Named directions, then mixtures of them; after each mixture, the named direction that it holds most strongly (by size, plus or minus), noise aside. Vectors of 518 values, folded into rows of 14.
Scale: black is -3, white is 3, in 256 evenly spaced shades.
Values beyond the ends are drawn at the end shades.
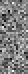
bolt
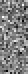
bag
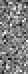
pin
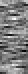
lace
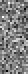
bag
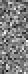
pin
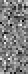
pin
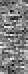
lace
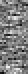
lace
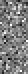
pin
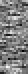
lace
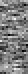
lace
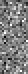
pin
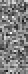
bag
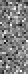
pin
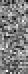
bag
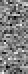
pin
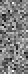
bolt
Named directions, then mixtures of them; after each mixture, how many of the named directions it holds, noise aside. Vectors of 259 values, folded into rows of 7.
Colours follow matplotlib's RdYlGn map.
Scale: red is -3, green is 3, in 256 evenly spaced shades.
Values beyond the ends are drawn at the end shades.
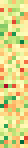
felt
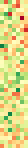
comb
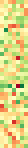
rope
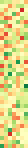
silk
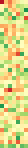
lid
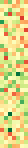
two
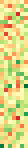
two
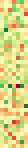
two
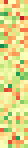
two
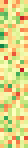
three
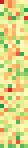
one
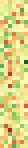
two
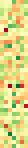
three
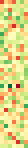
three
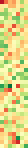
three
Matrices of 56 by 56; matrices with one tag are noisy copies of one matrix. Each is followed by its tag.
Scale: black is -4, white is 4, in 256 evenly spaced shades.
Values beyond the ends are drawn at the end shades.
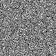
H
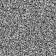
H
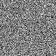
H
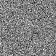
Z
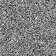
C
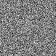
Z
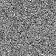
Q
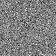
Q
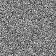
Z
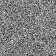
C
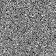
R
